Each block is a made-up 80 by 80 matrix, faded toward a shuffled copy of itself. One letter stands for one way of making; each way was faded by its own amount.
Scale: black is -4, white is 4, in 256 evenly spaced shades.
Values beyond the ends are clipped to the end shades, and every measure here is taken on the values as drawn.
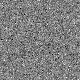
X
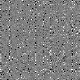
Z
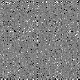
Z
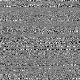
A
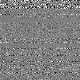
A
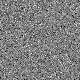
X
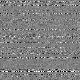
A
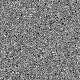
X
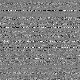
A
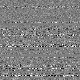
A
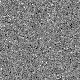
X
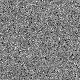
X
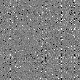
Z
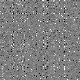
Z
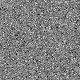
X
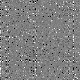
Z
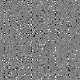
Z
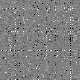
Z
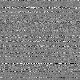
A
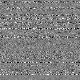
A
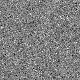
X
